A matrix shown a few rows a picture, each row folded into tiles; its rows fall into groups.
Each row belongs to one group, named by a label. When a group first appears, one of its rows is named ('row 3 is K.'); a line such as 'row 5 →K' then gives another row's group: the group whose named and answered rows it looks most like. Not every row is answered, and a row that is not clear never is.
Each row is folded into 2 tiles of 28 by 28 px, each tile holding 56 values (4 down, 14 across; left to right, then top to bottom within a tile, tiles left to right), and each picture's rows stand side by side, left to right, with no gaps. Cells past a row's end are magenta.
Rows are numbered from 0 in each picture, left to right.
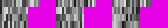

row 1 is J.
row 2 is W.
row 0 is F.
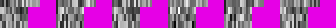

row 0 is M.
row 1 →F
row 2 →M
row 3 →F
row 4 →F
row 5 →J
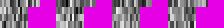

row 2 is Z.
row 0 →J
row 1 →Z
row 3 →M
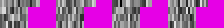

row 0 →J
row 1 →J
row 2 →Z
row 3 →J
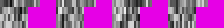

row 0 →Z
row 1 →F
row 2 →W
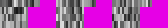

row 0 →Z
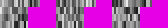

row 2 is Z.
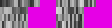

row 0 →Z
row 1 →J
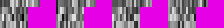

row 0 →M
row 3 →W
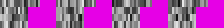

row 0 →W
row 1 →J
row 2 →Z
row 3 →Z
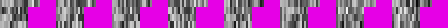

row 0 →W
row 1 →W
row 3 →M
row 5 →W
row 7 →W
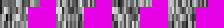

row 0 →F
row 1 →J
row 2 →M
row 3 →J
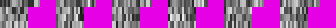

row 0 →Z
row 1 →W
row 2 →M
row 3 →M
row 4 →F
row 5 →M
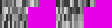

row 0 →F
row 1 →Z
